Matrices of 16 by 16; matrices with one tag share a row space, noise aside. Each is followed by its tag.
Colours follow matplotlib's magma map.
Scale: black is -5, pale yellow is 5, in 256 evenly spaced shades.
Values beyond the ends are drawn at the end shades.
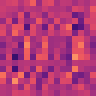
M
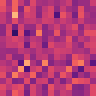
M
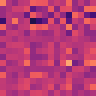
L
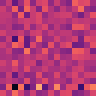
M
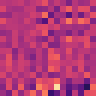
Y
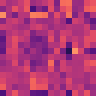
L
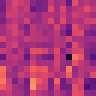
L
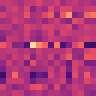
L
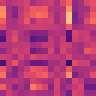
L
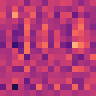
M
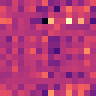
Y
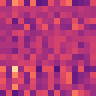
M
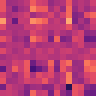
L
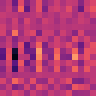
M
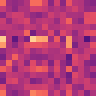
L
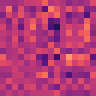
Y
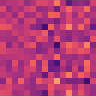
Y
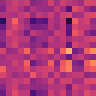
L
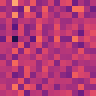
M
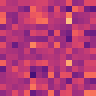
L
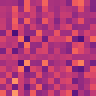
M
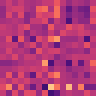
Y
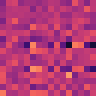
L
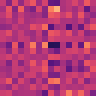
Y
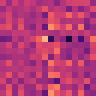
Y
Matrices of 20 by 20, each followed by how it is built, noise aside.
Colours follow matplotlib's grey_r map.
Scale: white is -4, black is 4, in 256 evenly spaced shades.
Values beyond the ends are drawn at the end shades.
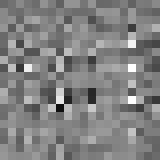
low rank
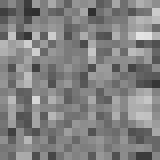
low rank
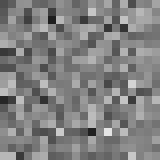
low rank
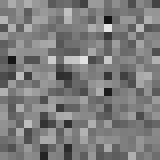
low rank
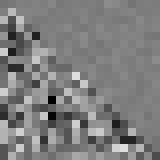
lower triangular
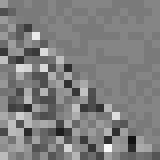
lower triangular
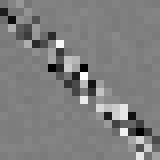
banded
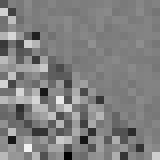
lower triangular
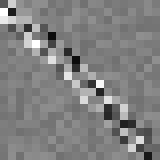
banded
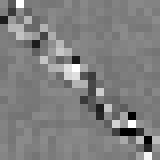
banded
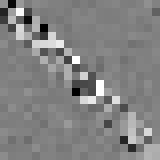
banded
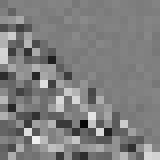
lower triangular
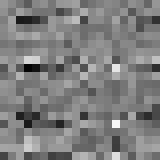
low rank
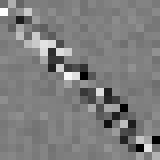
banded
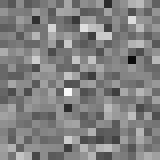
low rank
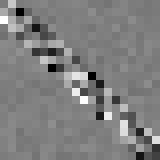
banded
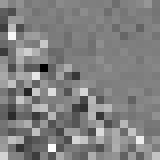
lower triangular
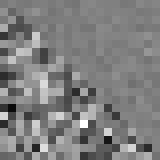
lower triangular
